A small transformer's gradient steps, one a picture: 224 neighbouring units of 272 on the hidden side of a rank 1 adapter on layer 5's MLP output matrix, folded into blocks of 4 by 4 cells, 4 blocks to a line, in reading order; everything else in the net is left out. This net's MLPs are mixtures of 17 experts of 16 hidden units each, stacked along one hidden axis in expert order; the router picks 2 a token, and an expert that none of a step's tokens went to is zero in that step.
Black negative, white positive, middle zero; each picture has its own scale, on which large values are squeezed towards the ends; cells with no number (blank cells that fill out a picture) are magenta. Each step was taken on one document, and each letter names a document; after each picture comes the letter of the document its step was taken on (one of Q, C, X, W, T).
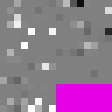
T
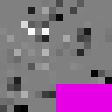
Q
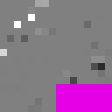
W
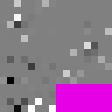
T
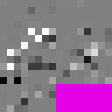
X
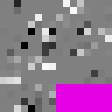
X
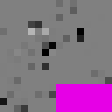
Q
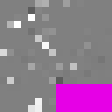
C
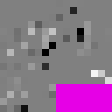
Q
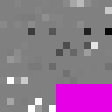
T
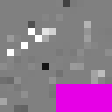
X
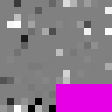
T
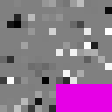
T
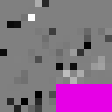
W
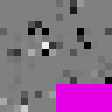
Q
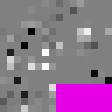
Q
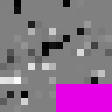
X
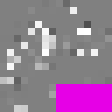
X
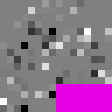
Q
